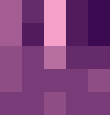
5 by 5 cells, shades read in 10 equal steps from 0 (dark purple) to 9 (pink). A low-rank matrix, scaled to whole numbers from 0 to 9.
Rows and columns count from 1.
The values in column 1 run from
3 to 5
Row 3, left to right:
4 3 6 2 2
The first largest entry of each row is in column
3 3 3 1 3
